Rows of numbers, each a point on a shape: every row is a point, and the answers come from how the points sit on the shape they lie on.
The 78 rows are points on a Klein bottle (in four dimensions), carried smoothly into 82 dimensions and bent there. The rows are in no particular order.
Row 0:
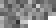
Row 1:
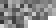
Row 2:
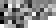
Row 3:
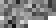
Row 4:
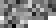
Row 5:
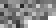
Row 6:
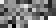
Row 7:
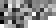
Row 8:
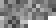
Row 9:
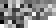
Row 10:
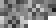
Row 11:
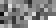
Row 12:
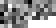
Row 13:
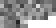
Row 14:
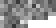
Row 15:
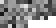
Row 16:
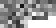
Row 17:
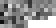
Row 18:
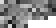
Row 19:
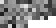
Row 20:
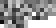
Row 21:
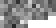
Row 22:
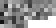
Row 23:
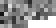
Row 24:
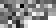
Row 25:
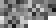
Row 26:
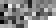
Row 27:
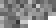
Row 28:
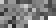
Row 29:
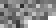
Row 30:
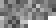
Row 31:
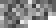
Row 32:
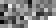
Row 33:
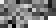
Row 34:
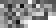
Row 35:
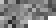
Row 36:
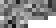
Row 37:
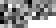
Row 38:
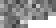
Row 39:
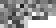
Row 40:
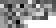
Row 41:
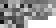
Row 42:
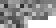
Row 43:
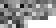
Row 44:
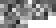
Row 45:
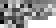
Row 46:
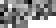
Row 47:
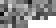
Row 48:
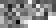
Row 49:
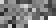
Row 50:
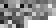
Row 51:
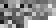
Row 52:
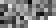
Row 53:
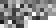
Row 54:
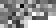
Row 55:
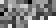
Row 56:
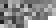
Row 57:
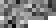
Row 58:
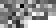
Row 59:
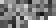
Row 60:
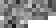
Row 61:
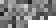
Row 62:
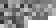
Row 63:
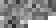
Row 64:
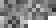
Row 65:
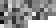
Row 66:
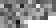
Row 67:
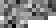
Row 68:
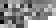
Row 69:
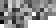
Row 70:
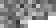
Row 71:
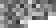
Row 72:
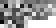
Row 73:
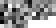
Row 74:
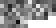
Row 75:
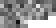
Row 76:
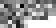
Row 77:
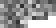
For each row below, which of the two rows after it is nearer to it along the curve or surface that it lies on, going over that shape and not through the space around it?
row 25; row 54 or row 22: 54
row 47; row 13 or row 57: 57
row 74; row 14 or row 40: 40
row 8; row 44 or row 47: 44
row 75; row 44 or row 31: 44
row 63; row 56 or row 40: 40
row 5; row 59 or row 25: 25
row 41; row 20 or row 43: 43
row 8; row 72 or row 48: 48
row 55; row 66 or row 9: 9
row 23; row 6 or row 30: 6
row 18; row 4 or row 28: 28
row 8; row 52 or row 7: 52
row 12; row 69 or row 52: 69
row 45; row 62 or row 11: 62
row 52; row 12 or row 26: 26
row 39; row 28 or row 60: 60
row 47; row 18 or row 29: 18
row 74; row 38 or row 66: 66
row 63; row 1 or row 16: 16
